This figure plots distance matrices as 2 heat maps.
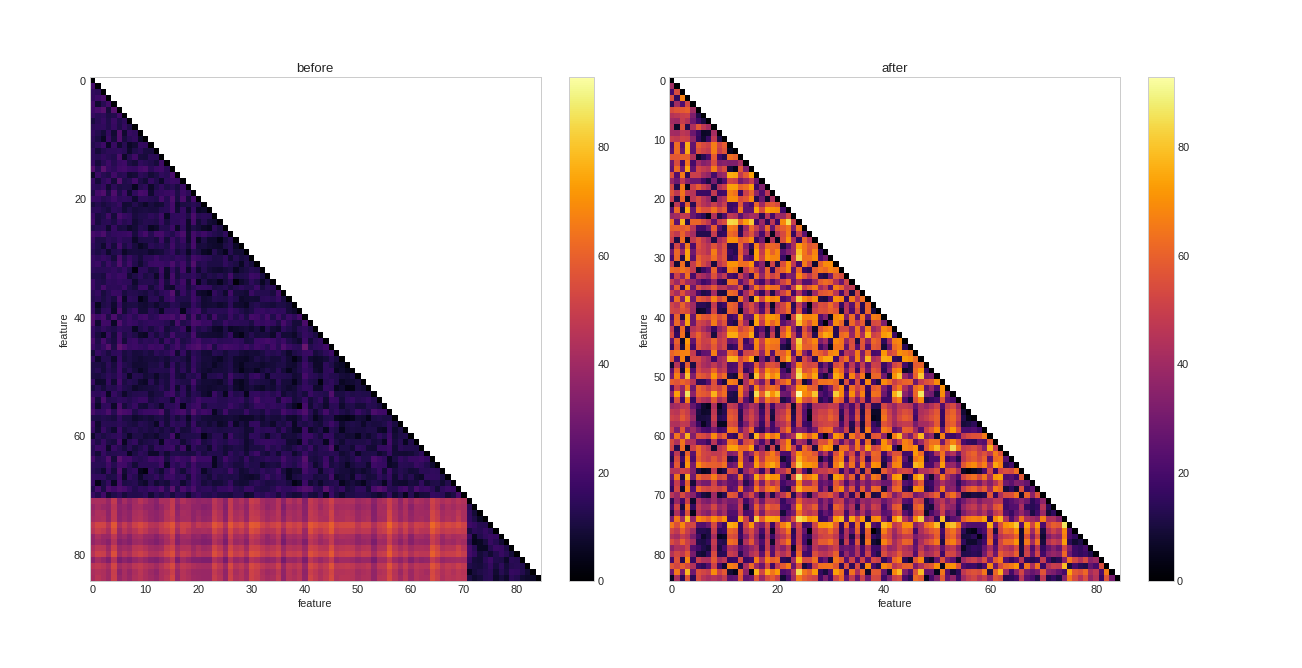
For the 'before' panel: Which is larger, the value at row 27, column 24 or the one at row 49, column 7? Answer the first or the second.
the second
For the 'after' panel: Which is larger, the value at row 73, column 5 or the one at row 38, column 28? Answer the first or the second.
the second
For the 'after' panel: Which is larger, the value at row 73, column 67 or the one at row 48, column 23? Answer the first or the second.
the second
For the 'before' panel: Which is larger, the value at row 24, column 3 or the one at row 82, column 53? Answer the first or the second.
the second
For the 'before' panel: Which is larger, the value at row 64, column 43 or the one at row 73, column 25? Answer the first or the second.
the second
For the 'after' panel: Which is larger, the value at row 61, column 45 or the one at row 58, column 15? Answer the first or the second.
the first
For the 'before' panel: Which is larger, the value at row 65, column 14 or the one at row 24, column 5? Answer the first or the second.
the second
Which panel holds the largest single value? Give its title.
after
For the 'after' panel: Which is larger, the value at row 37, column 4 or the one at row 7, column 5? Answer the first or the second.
the first
